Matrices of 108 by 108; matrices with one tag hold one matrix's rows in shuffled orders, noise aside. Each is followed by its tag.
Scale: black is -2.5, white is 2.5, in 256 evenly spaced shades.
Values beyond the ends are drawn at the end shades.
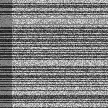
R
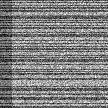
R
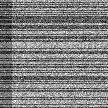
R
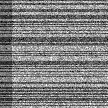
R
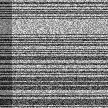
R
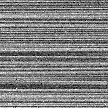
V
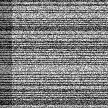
R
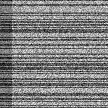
R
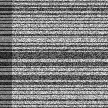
R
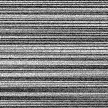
V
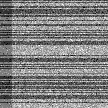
R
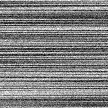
V
